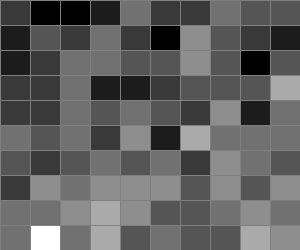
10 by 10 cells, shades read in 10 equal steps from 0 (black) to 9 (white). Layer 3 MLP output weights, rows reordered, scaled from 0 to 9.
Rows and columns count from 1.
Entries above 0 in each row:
8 9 9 10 10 10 10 10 10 10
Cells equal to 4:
25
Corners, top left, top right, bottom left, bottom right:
2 3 4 5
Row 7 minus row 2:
2 -1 1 0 1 4 -3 2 2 2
